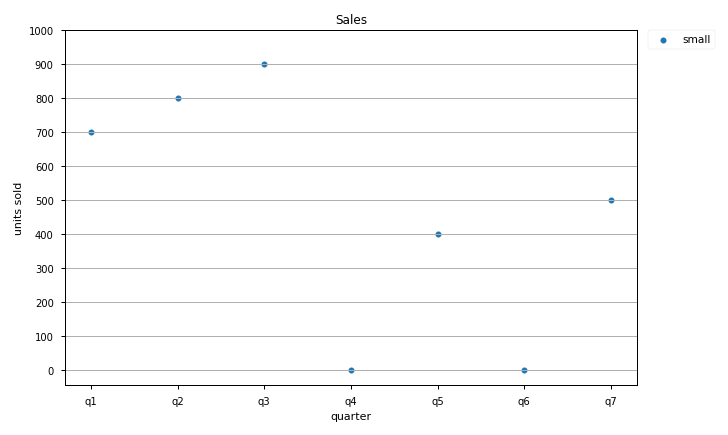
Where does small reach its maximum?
q3
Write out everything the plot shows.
Title: Sales
x-axis: quarter, ticks q1 q2 q3 q4 q5 q6 q7
y-axis: units sold, ticks 0 100 200 300 400 500 600 700 800 900 1000
Legend: small
Values:
small: 700 800 900 0 400 0 500
